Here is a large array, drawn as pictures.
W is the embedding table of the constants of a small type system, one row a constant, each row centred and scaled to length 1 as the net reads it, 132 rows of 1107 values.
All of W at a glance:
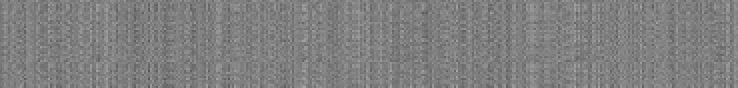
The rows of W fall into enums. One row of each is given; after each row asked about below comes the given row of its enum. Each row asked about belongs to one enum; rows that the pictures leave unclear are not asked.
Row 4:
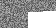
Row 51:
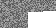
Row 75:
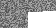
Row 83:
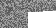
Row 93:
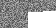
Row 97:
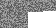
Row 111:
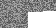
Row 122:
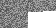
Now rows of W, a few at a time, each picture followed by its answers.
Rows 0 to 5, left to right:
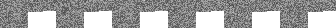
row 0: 111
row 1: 83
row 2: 111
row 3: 122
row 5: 97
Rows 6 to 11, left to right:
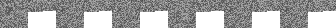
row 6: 83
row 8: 93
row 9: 111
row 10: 122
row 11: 122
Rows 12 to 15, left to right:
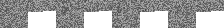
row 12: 122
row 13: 83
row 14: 75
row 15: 97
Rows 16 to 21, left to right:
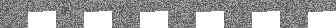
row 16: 122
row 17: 83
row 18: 97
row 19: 111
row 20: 97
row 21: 75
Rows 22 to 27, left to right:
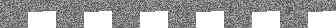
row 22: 51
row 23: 97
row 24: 122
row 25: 97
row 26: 75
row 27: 83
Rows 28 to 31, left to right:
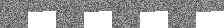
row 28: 93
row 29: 97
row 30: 75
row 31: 122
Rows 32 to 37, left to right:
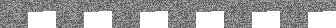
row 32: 111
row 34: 51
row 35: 51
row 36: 97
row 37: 97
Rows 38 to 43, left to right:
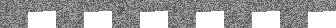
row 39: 111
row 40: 83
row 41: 75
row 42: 111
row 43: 122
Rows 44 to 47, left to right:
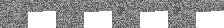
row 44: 111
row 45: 97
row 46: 83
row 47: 83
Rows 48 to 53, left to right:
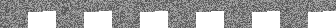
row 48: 75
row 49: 83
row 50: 111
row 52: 97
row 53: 122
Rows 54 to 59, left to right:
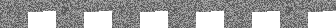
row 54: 97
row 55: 83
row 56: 97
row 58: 51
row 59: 83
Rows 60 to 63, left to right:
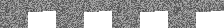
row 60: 75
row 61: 122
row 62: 75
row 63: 83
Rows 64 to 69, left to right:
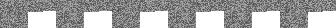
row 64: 97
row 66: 122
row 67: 111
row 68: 111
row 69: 75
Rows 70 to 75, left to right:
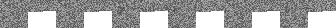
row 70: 51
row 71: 51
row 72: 83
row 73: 122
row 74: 51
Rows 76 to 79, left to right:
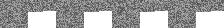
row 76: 111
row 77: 97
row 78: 83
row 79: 111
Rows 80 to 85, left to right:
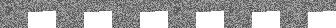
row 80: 83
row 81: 51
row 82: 4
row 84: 75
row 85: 111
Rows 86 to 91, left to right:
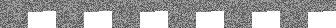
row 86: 111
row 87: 111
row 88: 97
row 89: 4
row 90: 97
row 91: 51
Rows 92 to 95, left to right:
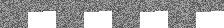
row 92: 51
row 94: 122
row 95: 111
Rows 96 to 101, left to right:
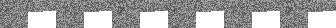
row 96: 122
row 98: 83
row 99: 122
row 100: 97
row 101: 83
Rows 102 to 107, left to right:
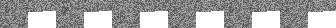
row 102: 75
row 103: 83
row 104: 111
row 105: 122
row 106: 75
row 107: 122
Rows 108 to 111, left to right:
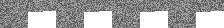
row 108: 122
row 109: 51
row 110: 4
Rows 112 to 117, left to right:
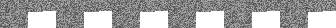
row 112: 75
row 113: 97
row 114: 122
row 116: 111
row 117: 75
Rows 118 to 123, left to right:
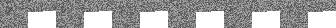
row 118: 83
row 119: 75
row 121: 51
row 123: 97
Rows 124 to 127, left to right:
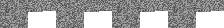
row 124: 75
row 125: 51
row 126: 75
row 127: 75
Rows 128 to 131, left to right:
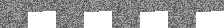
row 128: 111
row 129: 122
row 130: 75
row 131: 75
